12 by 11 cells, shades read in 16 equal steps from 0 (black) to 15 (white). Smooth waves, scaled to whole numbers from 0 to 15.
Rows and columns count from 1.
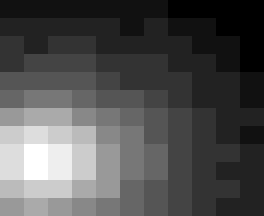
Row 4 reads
3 4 4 4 3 3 3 2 2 1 0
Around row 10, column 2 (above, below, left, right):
15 12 13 14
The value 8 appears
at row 7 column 4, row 8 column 5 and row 12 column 4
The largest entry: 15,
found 2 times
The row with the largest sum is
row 9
